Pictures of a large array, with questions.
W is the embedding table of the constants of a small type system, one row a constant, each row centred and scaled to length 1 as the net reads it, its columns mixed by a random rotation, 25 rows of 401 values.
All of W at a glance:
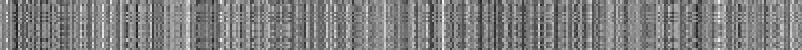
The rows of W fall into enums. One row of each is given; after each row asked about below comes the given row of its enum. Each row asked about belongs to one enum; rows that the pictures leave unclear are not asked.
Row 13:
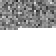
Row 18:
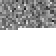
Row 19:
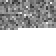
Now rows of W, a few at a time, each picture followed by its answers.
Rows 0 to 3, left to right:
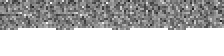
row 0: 19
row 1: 19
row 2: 13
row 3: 18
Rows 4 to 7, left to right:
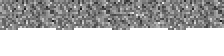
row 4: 18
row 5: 18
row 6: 19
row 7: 18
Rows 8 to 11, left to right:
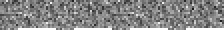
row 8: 19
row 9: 13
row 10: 19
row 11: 18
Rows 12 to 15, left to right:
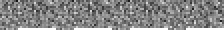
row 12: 13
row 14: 13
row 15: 18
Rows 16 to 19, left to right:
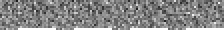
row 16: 13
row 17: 13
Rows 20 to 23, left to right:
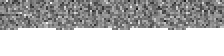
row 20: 19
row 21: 13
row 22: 18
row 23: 13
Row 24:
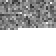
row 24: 19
